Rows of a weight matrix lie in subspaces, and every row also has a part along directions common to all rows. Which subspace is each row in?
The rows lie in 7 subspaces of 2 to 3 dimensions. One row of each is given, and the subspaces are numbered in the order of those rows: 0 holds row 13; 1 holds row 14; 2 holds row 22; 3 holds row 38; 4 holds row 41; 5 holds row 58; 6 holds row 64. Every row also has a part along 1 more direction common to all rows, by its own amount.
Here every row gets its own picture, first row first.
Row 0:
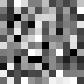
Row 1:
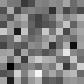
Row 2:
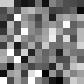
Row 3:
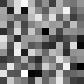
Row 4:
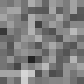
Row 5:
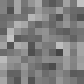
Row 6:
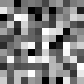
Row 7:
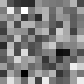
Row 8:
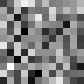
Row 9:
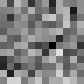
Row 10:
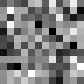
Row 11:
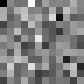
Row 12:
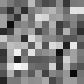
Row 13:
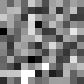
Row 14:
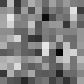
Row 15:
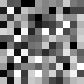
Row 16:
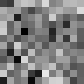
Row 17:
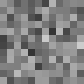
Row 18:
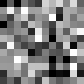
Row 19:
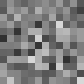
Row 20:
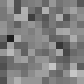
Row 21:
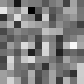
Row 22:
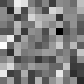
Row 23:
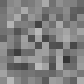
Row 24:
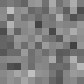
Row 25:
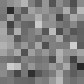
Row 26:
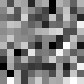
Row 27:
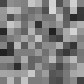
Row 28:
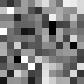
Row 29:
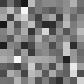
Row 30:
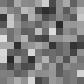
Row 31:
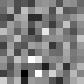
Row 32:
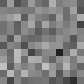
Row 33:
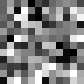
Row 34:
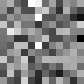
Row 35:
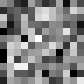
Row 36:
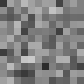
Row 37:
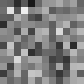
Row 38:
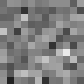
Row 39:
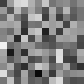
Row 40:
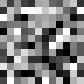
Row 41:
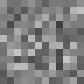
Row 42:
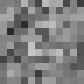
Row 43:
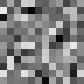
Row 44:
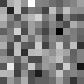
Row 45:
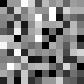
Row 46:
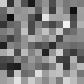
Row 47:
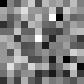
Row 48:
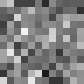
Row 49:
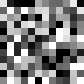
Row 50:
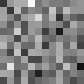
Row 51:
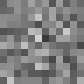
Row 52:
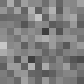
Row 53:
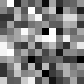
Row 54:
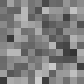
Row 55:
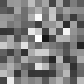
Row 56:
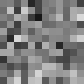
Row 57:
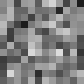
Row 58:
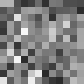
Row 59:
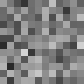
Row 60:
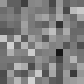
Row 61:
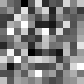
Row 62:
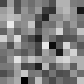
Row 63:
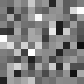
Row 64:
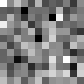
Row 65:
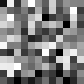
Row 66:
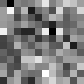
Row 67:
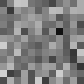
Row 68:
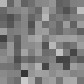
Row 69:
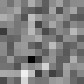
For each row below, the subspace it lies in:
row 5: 2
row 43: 3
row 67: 2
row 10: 0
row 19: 4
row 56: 2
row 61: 2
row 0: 1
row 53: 5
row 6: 3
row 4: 0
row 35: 4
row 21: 3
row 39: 4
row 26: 1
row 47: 6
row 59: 1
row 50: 6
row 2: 5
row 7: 3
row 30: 4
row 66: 5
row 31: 0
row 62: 1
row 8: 5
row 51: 4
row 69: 0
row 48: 5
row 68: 1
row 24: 0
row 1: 3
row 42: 2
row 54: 2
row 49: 3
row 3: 1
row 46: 1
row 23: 4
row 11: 6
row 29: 6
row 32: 1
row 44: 6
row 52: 5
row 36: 0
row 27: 0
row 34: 2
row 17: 4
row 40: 3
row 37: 6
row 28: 5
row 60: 4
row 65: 1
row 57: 2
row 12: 4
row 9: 1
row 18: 6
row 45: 6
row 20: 2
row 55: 4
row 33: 2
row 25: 0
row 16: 5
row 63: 4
